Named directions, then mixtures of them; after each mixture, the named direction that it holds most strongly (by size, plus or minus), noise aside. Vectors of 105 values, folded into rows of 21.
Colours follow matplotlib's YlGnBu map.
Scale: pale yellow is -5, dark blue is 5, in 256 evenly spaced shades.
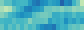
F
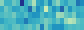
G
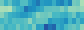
F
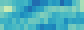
F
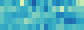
G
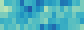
F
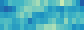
F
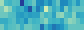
G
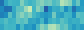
F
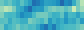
F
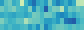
G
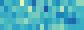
G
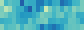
F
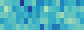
G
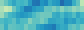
F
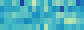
G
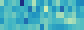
G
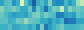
G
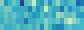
G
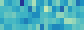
G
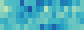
F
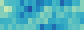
F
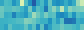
G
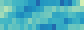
F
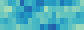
F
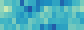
F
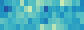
F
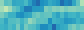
F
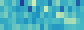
G
